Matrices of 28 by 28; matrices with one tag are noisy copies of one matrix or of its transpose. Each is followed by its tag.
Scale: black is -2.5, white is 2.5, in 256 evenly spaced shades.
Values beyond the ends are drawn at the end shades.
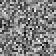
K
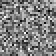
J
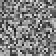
J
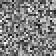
J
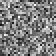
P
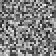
J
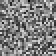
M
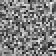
M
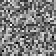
K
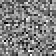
J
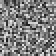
M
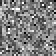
P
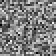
K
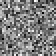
P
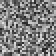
M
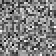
J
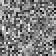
P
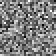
K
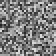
K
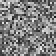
P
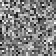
P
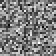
K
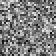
P
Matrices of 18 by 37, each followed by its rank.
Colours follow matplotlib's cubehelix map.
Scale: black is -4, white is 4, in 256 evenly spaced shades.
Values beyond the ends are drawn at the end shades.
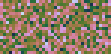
full rank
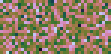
full rank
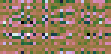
three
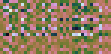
three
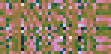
three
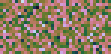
full rank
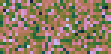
full rank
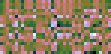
three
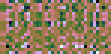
three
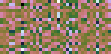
three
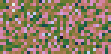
full rank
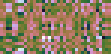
three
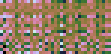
three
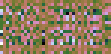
three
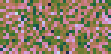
full rank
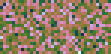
full rank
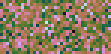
full rank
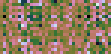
three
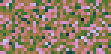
full rank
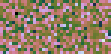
full rank
